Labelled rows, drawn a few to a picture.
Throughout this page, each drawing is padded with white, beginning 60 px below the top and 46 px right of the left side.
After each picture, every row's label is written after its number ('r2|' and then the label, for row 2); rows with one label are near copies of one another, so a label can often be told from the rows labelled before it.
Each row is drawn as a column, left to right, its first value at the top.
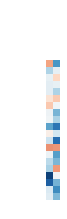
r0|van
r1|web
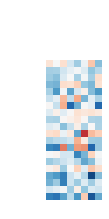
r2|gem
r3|gem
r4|van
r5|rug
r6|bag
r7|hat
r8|gem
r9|rug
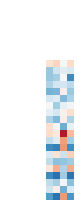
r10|gem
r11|gem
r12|hat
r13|gem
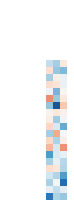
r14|bag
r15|rug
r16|van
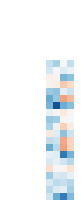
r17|rug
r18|rug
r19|bag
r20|bag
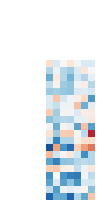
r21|gem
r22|web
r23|gem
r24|gem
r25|van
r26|bag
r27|hat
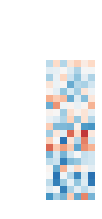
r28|bag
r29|van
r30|web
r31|hat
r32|gem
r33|hat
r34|van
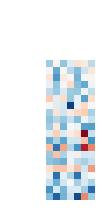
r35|web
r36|gem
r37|web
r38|rug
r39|gem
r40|hat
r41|web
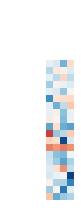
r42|hat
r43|bag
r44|web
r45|van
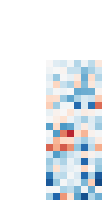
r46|van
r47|bag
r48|hat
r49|hat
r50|rug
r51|gem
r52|rug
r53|van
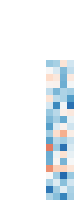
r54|web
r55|rug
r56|gem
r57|rug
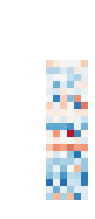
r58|van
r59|hat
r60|van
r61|hat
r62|bag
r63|van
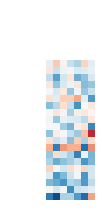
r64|bag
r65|gem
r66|van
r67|web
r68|bag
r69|gem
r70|hat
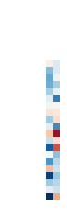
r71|gem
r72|hat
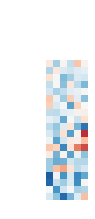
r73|van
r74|web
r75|gem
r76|bag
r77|van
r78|hat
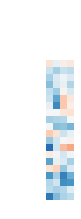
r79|gem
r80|rug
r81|van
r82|van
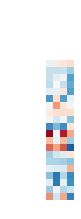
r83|hat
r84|van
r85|hat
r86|gem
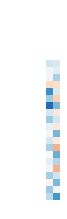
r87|rug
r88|bag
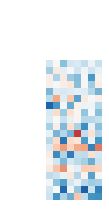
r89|rug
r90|bag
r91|web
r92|bag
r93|hat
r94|web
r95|gem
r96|web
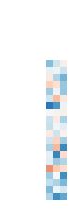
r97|rug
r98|bag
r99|gem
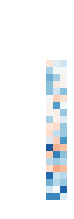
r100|gem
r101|bag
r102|web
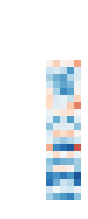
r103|van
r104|gem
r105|gem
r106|gem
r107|van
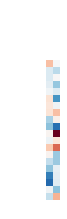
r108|van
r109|hat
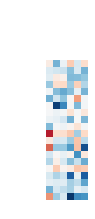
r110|hat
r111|rug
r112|rug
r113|gem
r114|bag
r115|gem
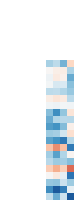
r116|web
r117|web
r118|web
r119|gem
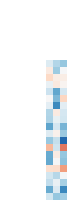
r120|web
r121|rug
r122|web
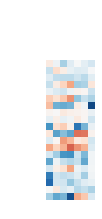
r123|van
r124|bag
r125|bag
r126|bag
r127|hat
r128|hat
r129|rug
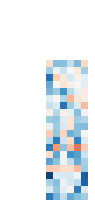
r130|gem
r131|web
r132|rug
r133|bag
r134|web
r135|van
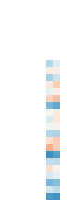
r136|bag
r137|bag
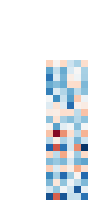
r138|gem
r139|hat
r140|gem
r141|rug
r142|web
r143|gem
